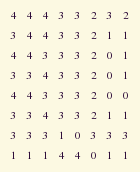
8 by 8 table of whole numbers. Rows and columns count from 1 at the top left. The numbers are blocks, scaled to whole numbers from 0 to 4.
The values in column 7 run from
0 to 3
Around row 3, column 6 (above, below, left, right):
2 2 3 0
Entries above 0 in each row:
8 8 7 7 6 8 7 7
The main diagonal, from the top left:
4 4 3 3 3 2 3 1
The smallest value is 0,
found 6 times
